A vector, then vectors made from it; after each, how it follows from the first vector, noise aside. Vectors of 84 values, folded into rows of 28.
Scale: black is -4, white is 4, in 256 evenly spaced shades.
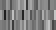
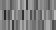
copied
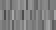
shrunk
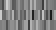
reversed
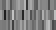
copied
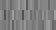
shrunk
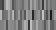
reversed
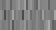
shrunk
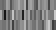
copied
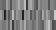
copied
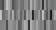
reversed
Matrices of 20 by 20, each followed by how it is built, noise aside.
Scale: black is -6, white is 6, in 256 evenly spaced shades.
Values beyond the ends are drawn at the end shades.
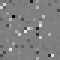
sparse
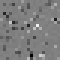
sparse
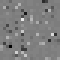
sparse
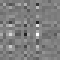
low rank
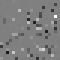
sparse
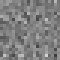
low rank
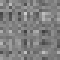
low rank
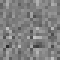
low rank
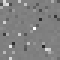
sparse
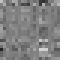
low rank
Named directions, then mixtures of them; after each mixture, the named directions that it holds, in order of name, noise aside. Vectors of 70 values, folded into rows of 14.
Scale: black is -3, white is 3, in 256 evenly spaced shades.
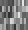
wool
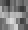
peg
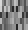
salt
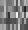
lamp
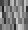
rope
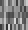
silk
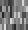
wool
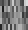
rope, salt, silk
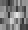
lamp, peg, wool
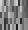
salt, silk, wool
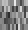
lamp, peg, salt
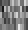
lamp, rope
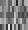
silk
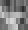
peg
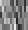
rope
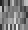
peg, rope, silk
